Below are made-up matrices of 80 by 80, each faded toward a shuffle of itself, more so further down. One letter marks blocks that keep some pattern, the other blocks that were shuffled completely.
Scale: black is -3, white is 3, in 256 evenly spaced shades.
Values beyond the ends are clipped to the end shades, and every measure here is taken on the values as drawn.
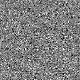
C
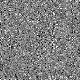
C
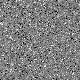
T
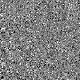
C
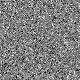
T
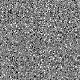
C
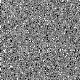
C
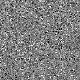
C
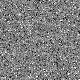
T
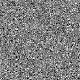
C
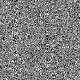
C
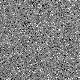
T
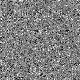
C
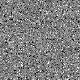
C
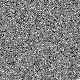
T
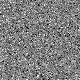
T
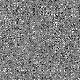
C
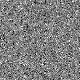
C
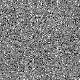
C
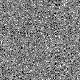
C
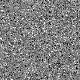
C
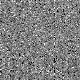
C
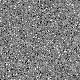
T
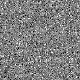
C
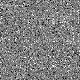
C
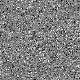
C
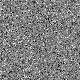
T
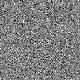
C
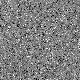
T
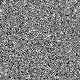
T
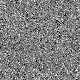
C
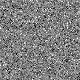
C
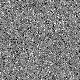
T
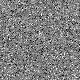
T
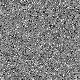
T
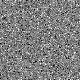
C
